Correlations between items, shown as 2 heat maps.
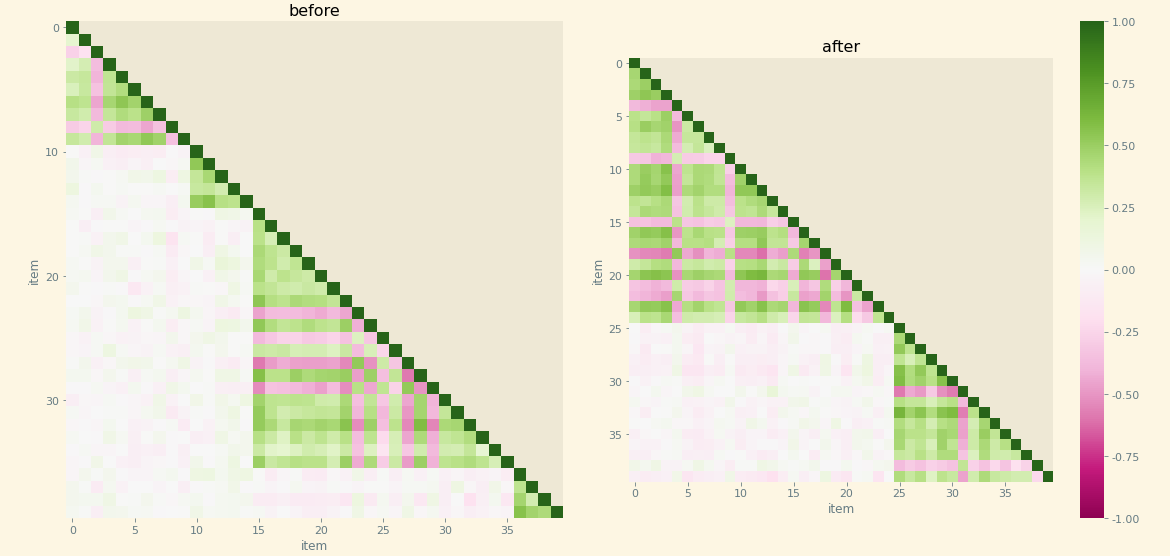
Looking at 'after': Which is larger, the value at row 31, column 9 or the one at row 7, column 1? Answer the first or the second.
the second
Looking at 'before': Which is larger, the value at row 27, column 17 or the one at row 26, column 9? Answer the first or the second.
the second
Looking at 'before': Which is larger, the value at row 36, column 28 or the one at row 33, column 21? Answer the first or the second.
the second
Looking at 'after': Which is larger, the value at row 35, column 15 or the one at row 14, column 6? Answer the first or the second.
the second
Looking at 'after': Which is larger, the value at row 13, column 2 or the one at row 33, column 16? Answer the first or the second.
the first
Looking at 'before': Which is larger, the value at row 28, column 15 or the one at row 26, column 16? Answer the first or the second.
the first
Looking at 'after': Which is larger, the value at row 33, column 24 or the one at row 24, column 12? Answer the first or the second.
the second
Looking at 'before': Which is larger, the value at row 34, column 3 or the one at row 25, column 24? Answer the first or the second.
the first
